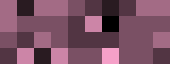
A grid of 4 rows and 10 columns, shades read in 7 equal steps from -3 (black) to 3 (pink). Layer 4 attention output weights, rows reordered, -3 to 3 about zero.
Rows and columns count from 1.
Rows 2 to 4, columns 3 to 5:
0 0 -1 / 1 0 -1 / -2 2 0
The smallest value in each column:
-1 -2 -2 0 -1 -1 -3 -1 0 -1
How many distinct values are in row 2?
5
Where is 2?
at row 2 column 6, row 4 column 2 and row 4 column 4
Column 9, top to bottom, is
1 0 0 0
